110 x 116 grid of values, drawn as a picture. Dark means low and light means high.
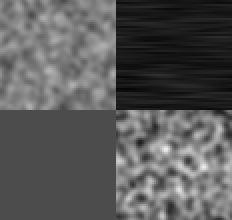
The table splits into 2 rows of 2 panels. Panel 1,1: middling, blotchy. Panel 1,2: very low, streaked across, faint in contrast. Panel 2,1: low, flat. Panel 2,2: middling, blotchy, strong in contrast.
